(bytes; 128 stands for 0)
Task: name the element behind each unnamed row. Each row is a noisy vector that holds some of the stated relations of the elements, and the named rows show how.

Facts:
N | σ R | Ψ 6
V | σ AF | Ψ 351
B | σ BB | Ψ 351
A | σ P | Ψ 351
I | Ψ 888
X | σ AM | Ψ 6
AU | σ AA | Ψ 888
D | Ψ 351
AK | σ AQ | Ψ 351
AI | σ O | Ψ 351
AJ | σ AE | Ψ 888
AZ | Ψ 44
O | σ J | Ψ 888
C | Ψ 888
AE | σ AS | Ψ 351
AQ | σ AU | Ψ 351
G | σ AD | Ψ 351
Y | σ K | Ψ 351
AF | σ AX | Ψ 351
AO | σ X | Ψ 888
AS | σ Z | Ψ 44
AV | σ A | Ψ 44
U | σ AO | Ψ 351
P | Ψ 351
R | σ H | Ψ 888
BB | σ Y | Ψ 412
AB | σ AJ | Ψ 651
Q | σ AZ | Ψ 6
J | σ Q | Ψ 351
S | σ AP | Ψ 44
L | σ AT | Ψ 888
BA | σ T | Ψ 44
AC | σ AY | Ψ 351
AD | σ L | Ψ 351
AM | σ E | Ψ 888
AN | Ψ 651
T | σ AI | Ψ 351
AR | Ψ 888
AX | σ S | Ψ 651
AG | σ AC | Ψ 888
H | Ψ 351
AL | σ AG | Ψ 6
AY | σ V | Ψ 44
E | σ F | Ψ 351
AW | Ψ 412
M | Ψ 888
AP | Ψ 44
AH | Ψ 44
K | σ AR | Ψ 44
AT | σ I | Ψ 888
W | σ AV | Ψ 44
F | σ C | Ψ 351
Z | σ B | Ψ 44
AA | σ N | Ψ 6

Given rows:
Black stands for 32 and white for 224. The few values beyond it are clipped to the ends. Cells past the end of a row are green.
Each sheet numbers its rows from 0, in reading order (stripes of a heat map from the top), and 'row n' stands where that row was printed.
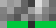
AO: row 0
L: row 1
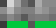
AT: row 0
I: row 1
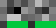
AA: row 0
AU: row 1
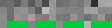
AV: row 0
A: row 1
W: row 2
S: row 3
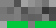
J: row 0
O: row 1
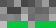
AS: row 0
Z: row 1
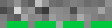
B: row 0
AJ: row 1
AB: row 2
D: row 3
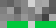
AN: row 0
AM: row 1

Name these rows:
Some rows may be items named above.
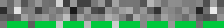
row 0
BB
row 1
AQ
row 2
X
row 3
AS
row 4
F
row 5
AJ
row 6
U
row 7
BB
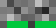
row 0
AL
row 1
AU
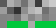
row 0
AJ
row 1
AX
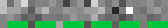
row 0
AF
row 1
AR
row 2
AP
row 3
AD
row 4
Y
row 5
C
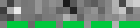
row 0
K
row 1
M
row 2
Q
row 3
AN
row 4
AX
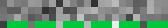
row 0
R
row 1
O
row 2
AE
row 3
S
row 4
E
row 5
I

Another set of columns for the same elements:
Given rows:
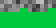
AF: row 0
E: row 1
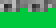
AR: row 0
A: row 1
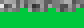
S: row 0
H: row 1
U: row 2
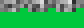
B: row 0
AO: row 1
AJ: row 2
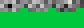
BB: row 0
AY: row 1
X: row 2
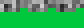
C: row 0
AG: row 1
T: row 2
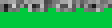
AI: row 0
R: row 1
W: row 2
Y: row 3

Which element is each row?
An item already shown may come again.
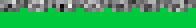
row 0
X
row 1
Z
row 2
O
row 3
AY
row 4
AQ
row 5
F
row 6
AB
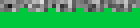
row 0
Y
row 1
Z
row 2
I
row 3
E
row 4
AD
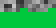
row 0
AU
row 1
V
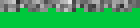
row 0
AE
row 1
AC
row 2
AS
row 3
F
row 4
AL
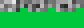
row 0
AS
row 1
AN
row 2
AW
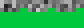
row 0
Q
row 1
AX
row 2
U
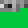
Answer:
K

